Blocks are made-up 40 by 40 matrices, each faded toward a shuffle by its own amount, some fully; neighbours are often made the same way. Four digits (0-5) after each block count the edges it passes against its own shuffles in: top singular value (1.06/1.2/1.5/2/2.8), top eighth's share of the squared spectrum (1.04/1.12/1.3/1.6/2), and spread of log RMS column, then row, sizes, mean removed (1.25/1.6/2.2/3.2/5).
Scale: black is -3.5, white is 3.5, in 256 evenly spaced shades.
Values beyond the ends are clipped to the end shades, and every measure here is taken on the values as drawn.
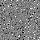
1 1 0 0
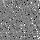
2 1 0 0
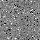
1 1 0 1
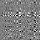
4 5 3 3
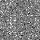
2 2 1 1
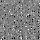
3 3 1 1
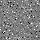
1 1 0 0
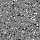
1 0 0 0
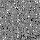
2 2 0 0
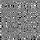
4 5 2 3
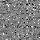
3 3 1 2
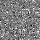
2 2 0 0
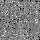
2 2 0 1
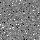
0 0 0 0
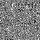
2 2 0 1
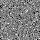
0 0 0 0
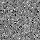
1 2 0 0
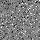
1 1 0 0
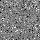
0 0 0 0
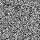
0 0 0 0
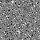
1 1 0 0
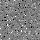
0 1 0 0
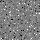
0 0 0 0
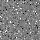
0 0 0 0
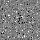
0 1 1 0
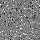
0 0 0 0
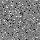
0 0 0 0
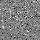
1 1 1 0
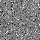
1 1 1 0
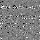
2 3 1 2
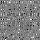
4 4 1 2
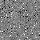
2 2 1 0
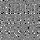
4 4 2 2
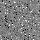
1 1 0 0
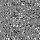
3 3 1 1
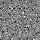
3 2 1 0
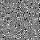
3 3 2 1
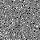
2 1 0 0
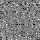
3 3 1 1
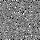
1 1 0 0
